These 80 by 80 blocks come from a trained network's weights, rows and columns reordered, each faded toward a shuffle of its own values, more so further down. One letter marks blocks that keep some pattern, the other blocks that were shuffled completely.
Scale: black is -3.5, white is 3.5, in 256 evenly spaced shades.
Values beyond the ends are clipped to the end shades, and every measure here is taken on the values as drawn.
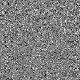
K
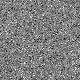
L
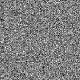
K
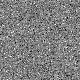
L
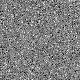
L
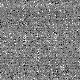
K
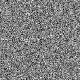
K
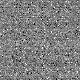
K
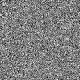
K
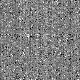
K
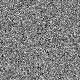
L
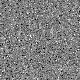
L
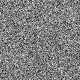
L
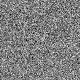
L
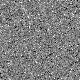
L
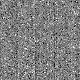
K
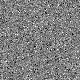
L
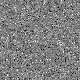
L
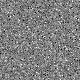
L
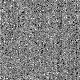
K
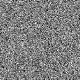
K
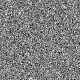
K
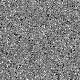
L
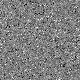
L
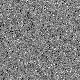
L
